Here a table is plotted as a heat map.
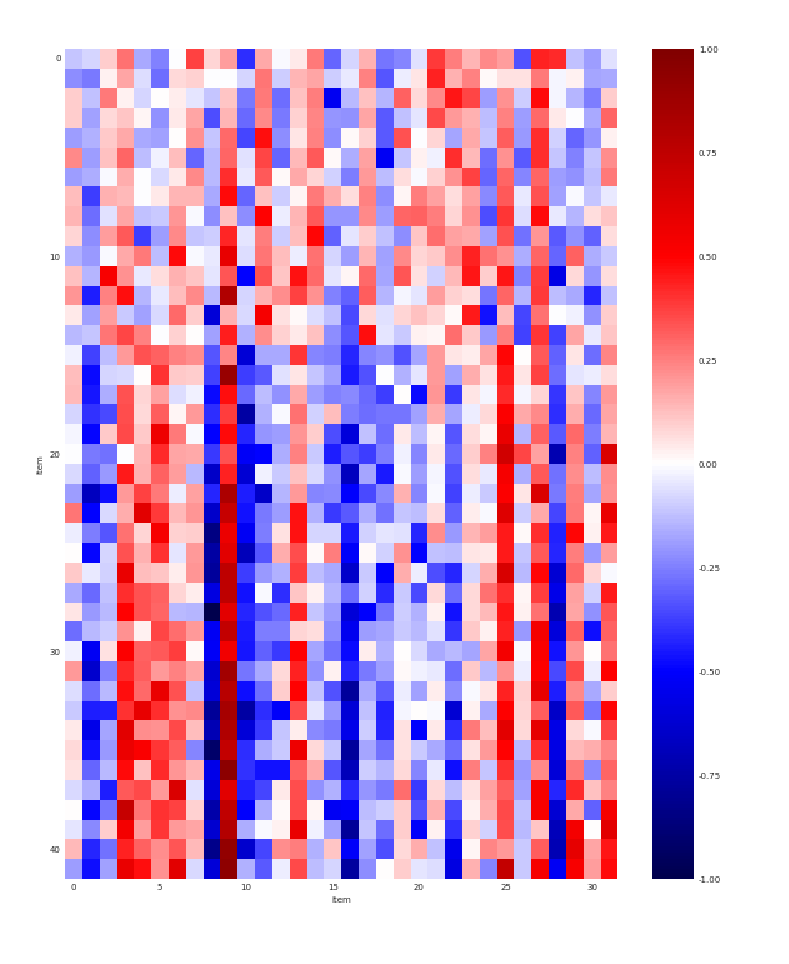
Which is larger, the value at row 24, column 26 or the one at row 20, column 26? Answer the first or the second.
the second
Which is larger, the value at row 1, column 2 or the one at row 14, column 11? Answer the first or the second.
the second
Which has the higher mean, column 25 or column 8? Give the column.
25
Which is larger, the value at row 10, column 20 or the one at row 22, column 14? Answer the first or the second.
the first
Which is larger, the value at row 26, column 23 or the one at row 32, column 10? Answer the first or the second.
the first
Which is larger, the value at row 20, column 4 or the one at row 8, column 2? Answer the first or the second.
the first
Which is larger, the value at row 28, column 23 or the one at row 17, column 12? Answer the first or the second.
the first
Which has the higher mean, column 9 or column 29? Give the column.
9
